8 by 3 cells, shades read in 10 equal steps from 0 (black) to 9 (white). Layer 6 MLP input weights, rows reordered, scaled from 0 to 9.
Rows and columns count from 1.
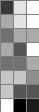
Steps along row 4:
down up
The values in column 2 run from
0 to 8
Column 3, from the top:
9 9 6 9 6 5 3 1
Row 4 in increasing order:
3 6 9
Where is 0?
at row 8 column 2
